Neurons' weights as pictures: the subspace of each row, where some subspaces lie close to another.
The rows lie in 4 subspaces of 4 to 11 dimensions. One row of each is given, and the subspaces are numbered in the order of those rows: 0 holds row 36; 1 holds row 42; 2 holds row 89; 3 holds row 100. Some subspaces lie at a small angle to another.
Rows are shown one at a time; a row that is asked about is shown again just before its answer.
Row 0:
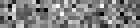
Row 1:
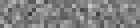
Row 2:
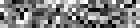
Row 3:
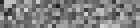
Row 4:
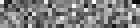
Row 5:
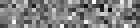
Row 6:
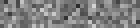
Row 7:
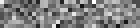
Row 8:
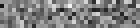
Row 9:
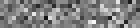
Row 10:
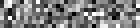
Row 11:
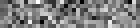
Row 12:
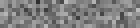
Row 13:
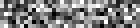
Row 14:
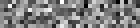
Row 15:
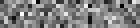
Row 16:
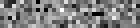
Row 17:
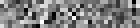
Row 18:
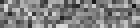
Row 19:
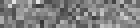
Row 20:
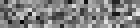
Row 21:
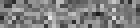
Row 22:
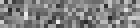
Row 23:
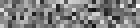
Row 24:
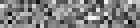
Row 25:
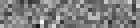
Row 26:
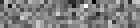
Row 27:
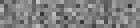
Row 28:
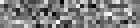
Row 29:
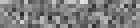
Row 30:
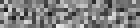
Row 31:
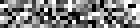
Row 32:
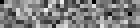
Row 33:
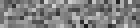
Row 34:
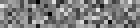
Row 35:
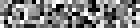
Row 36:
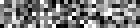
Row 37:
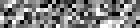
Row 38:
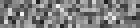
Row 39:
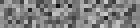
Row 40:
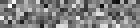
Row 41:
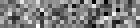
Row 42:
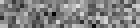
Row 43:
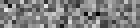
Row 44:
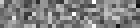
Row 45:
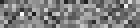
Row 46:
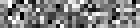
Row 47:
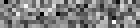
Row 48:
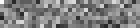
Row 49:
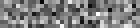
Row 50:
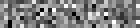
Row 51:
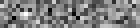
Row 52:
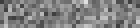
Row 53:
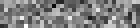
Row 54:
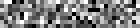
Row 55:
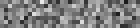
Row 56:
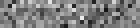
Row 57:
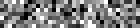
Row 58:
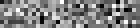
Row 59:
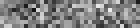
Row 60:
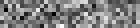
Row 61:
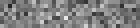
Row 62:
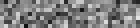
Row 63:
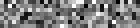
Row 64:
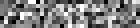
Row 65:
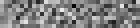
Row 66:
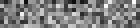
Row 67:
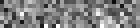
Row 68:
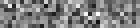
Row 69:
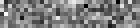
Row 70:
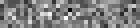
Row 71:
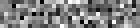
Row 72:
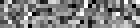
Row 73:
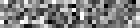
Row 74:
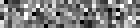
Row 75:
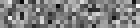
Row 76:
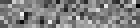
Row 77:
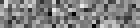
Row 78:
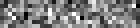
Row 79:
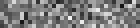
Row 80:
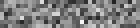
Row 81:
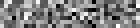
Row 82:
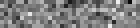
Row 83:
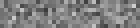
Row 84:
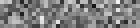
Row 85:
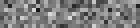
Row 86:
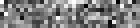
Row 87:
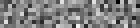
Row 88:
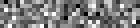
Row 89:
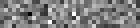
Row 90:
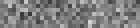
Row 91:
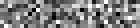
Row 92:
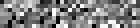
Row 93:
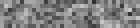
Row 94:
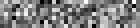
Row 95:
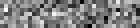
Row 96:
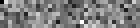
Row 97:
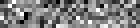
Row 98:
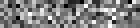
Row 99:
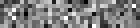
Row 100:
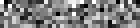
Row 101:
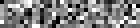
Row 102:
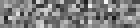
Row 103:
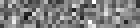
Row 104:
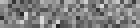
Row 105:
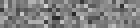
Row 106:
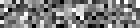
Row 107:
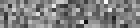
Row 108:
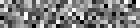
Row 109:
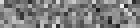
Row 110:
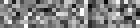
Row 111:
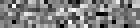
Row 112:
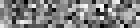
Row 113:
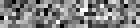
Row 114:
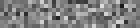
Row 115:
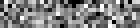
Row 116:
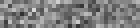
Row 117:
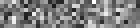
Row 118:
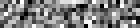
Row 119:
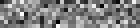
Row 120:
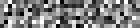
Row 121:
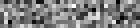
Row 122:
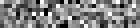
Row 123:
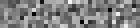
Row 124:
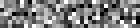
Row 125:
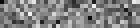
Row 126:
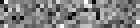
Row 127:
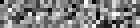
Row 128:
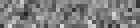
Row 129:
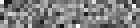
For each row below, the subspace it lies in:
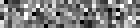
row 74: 1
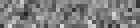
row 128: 1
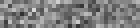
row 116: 1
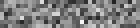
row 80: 0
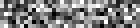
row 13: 1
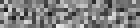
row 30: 1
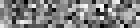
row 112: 1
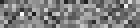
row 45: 2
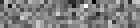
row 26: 3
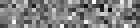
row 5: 1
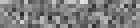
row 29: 2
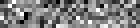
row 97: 3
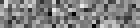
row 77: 2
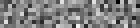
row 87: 0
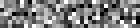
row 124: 1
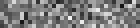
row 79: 0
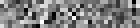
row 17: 2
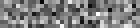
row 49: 0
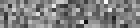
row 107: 1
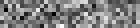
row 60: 1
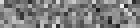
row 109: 0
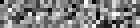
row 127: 1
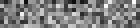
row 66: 2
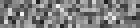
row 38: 0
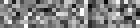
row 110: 1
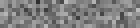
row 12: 2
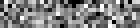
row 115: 3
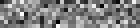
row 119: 3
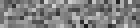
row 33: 0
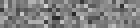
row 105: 2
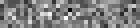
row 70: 2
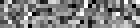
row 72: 0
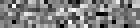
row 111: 0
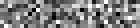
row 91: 1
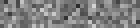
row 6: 0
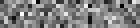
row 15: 0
